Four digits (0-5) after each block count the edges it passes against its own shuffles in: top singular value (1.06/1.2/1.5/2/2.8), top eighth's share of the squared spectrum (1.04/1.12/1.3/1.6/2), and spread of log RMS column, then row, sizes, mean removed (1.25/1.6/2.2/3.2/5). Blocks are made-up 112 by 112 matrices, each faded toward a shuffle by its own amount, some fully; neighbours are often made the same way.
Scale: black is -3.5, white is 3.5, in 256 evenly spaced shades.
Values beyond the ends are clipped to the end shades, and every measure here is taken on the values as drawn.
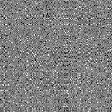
5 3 2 2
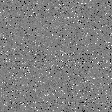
3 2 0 1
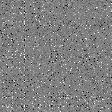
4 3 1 1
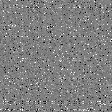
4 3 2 2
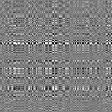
5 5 4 5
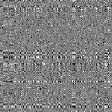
5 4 3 4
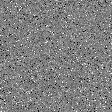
0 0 0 0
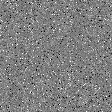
0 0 0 0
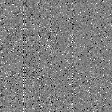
4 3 2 1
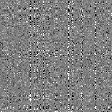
4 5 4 3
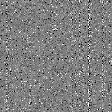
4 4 3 1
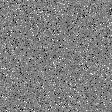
1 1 0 0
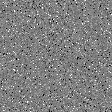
2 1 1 0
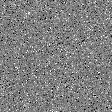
1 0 0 0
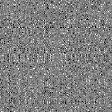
4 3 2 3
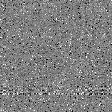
3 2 0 2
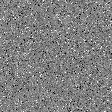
1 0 0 0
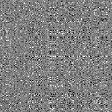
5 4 3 3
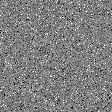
0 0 0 0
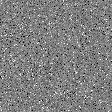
0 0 0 0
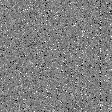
2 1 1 0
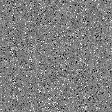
1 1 2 0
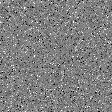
0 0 0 0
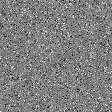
0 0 0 0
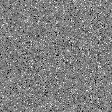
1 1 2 0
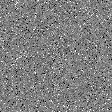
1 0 1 0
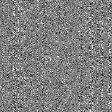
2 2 4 0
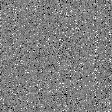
1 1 2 0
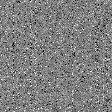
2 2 2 0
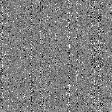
2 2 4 0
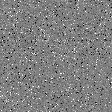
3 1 0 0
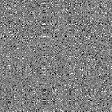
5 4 2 3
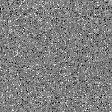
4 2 0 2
